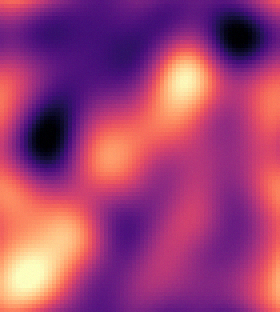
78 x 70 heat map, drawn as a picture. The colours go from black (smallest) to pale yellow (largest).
The ninth with the highest average is the bottom left. Neither half mirrors the other. The field is smooth, with broad soft blobs.
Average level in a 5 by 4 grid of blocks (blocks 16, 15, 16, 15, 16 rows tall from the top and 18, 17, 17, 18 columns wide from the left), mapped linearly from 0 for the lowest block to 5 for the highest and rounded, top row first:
1 0 1 0
1 1 4 3
1 3 3 2
4 2 2 2
5 1 2 2
